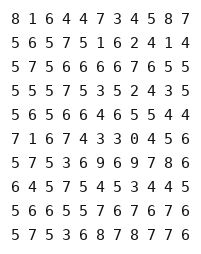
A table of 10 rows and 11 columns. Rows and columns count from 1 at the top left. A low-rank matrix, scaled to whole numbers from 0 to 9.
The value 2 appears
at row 2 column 8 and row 4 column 8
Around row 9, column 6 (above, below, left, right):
4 8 5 6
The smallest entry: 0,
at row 6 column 8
